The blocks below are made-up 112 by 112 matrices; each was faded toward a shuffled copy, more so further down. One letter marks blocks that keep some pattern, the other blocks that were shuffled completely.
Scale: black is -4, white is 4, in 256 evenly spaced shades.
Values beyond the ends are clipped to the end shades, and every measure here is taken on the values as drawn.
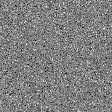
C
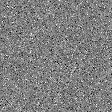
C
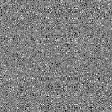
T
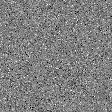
C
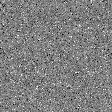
C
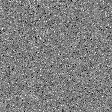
C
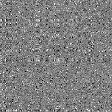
T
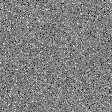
C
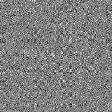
T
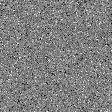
C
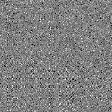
T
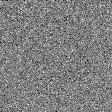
C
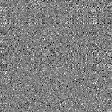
T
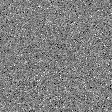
C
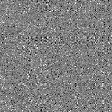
T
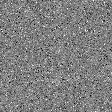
C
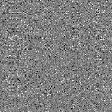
T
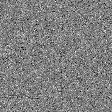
C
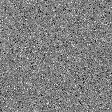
C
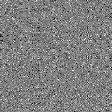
T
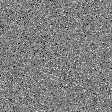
C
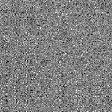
T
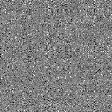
T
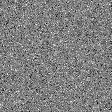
C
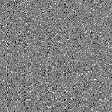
T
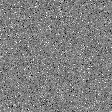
C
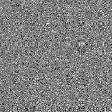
T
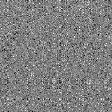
T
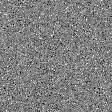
C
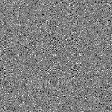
T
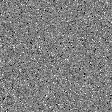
C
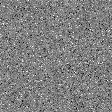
C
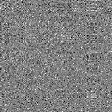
T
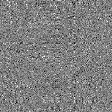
T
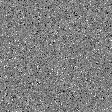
C
